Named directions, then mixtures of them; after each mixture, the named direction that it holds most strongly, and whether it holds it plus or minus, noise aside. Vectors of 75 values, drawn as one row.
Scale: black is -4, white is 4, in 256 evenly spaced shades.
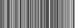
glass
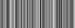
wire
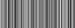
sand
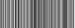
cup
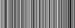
glass, minus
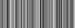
wire, plus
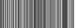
cup, plus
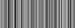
sand, plus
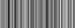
sand, plus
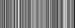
cup, minus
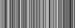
glass, minus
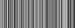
sand, plus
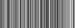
glass, plus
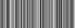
wire, plus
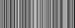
cup, minus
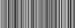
sand, plus
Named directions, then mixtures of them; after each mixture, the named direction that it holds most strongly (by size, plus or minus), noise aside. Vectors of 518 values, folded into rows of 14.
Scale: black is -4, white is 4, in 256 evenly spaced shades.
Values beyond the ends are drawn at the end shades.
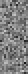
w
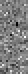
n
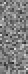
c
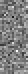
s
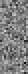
w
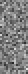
c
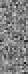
w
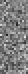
c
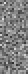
c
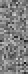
w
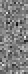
n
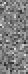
c
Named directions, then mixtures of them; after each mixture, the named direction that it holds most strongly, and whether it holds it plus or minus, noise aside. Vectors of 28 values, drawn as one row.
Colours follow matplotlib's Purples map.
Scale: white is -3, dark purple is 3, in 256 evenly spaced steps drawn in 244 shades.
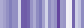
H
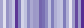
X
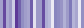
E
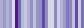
E, plus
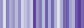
E, minus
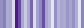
E, plus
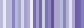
E, minus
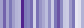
H, plus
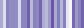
H, plus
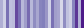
X, plus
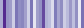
E, plus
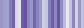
H, plus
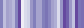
H, minus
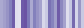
H, plus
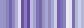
H, plus
